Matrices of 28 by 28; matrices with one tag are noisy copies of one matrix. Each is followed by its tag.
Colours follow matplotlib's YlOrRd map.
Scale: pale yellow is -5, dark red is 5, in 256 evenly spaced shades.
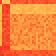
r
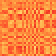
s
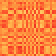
s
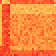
r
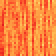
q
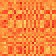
s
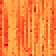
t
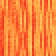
q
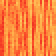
q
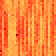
t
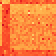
r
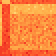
r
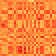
s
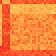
r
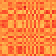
s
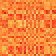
s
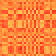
s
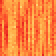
t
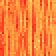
q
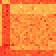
r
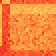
r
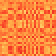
s
